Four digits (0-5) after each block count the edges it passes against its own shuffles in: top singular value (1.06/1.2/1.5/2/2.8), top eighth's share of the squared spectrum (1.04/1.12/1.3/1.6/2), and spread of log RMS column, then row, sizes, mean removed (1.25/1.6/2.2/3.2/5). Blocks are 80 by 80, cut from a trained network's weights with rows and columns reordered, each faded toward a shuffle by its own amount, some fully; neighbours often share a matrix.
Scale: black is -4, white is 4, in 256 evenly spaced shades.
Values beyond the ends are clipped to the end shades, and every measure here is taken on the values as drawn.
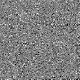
3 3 1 2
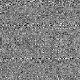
3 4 1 3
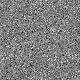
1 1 0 0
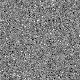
2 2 0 1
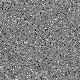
0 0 0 0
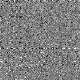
3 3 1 2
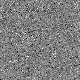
2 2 0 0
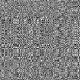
4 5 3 3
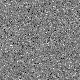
0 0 0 0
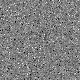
0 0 0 0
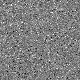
0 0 0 0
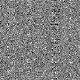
3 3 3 1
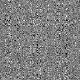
3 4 3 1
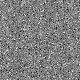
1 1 0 0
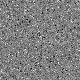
0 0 0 0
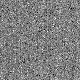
2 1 0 1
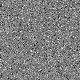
1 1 0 0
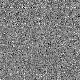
2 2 0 2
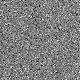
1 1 0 0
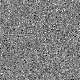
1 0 0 0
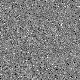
2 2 0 1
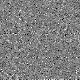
2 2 0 2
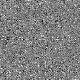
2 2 1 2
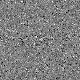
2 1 0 1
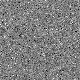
1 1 0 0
